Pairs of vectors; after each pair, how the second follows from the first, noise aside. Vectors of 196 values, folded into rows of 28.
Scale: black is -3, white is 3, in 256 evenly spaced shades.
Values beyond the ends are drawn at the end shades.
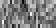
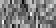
copied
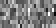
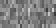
shrunk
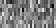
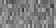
shrunk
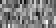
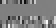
partly zeroed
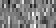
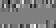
partly zeroed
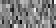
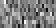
wrapped around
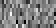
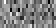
wrapped around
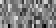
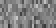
shrunk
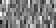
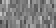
shrunk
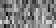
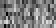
copied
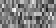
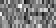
wrapped around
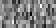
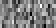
copied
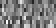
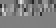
partly zeroed
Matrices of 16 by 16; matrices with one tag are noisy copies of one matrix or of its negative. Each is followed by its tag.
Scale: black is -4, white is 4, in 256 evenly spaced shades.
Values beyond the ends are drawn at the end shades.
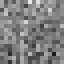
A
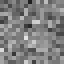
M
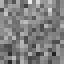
A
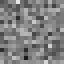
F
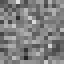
F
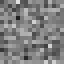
F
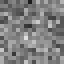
M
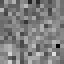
A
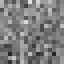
A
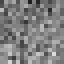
A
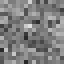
M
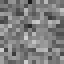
M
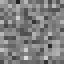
F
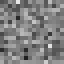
F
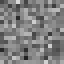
F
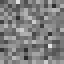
F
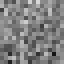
A
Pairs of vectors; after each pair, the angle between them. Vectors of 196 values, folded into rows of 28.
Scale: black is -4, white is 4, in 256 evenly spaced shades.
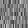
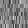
nearly parallel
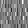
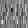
partly aligned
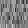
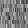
nearly parallel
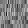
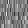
nearly opposite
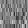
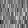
nearly opposite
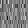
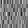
partly opposed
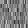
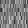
orthogonal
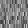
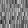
nearly parallel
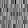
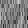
orthogonal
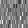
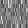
partly aligned
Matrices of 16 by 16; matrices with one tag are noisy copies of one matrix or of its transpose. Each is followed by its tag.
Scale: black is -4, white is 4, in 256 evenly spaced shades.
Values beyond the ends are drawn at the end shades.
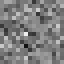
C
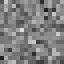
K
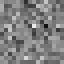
C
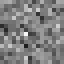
C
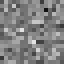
K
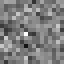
C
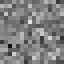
K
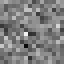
C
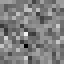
C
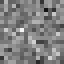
K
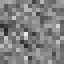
C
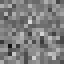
K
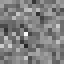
C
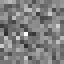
C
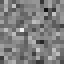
K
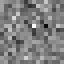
C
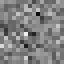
C
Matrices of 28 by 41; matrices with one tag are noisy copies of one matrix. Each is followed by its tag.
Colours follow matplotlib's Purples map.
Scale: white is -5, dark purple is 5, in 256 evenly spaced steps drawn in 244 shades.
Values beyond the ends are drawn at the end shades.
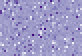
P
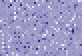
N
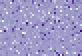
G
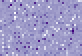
N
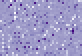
N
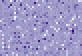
N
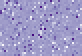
P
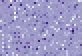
N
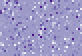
P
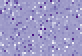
P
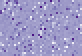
P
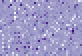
N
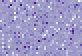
N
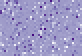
P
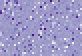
P
